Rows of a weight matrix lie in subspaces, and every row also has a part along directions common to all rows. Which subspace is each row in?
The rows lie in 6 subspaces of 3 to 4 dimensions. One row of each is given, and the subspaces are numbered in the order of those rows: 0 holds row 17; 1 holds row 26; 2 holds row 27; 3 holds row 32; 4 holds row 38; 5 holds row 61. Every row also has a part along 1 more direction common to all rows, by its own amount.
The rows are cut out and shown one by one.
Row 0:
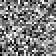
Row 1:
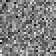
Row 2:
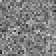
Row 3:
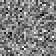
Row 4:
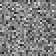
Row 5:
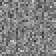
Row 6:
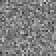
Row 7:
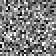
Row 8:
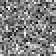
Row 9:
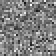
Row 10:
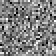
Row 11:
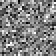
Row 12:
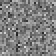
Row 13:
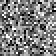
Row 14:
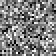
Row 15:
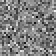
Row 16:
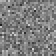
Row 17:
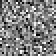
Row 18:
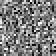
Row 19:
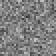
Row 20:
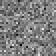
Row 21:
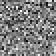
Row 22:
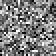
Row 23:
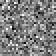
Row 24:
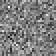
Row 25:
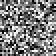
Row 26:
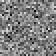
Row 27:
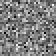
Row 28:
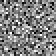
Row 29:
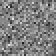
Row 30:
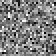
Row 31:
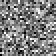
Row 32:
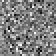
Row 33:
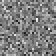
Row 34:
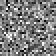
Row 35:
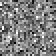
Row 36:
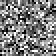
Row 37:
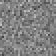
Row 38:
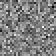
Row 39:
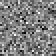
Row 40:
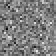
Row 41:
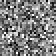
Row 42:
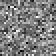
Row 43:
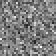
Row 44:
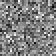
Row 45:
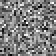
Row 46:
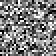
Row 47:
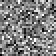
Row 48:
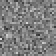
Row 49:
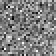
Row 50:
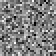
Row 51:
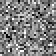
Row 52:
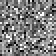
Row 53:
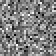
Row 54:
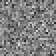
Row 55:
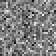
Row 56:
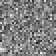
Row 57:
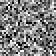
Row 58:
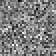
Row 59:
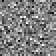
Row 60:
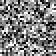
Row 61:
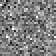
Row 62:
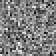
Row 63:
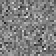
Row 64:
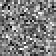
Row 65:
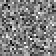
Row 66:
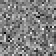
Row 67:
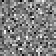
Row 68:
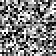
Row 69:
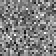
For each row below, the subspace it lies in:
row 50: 0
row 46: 1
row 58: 3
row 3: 1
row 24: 1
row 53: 5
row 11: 4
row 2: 1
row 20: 3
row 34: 0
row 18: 5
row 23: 5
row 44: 4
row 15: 3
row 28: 1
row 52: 2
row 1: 5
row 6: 0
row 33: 1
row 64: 5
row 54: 3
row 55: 0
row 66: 4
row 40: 4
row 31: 3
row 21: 4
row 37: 1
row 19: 0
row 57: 3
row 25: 1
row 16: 1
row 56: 2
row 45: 1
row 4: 2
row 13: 5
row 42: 5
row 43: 0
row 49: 4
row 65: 5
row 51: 2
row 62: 3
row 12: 2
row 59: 3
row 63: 0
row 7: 0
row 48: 0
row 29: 4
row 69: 5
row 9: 2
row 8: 4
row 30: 2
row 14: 3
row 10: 2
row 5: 2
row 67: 3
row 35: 2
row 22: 5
